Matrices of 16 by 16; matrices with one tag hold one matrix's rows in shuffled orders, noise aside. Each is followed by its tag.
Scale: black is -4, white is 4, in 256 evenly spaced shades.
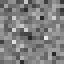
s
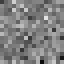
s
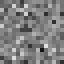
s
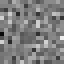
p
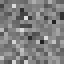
s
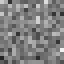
p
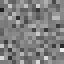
p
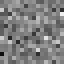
p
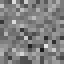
s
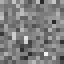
s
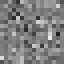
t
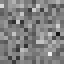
t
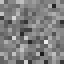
s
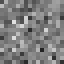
s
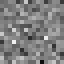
s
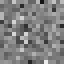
s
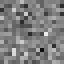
s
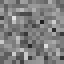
s
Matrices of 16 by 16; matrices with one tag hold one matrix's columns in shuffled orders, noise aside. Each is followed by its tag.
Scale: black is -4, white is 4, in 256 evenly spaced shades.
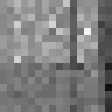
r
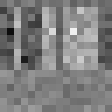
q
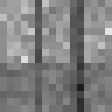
r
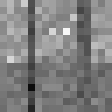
r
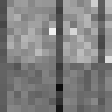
r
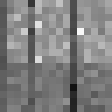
r
